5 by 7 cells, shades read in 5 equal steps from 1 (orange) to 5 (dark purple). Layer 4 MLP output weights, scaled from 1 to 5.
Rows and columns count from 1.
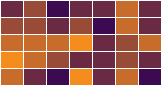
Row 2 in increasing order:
2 3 3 3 4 4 5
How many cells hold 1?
3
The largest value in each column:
4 4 5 4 5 3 5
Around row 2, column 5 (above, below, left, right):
4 4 3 2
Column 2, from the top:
3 3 2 2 4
